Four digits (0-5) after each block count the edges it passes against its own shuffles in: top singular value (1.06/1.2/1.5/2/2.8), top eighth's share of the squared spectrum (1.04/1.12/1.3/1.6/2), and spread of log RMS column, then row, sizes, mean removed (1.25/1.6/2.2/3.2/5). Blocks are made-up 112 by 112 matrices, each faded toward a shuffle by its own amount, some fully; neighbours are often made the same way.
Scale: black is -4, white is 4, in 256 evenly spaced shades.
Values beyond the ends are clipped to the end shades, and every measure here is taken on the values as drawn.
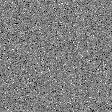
0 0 0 0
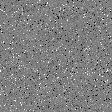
2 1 0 0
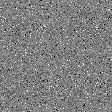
3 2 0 0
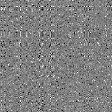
5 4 3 2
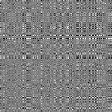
5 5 4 4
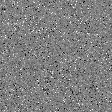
0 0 0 0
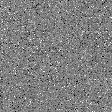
3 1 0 0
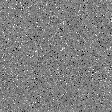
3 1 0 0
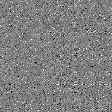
4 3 1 1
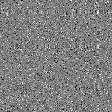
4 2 1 1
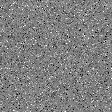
2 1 0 0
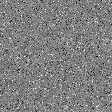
2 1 0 0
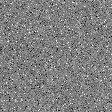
0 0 0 0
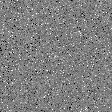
0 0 0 0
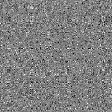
4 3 2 2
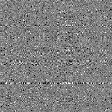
4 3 2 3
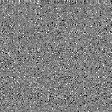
4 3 2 2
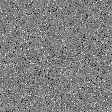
0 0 0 0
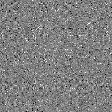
4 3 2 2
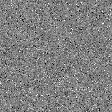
3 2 0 1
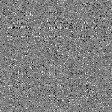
4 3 2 2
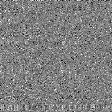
4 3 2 2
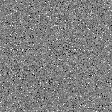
3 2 0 1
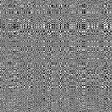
5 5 4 4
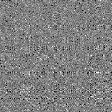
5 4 2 3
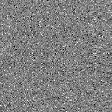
4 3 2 2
